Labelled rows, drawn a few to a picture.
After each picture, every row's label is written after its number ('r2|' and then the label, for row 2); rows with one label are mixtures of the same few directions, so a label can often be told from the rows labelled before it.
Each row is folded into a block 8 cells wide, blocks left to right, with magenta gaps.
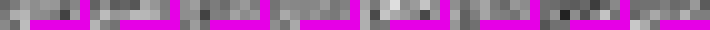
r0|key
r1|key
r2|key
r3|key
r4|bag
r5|bag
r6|bag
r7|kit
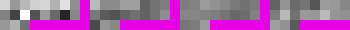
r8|bag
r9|key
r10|key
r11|key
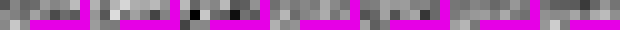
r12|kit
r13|bag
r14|key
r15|key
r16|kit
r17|kit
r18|kit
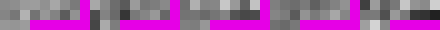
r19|bag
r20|bag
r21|kit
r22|bag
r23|kit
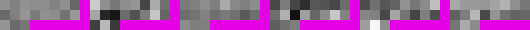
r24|kit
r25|key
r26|kit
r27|bag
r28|kit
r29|bag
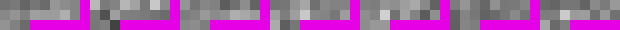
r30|key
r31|bag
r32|kit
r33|bag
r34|bag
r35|bag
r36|key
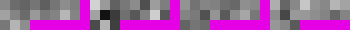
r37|kit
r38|key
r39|bag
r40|bag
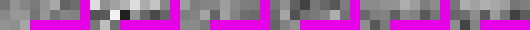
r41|bag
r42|bag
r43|bag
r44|bag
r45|kit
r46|kit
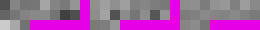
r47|kit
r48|key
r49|bag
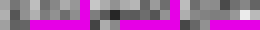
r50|bag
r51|key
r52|kit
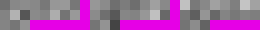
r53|key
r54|key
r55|bag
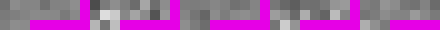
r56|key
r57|key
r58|bag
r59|kit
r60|kit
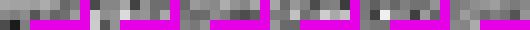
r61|kit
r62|bag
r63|kit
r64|kit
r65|key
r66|key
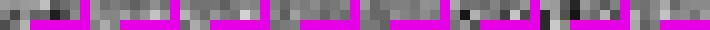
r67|key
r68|kit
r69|kit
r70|key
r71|bag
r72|key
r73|bag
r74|bag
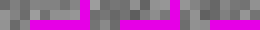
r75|bag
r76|bag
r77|bag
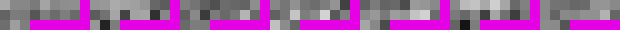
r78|bag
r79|kit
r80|bag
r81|kit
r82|key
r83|kit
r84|key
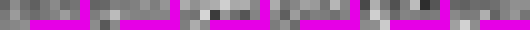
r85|bag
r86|key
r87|bag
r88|bag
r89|bag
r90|kit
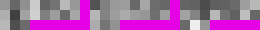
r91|bag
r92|bag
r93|kit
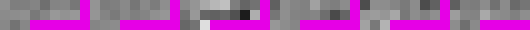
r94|kit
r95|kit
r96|key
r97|kit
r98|bag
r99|bag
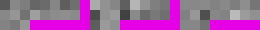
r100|bag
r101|bag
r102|key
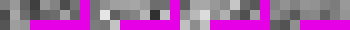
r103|bag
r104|key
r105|bag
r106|kit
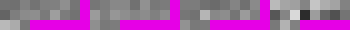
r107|kit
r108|bag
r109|key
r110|bag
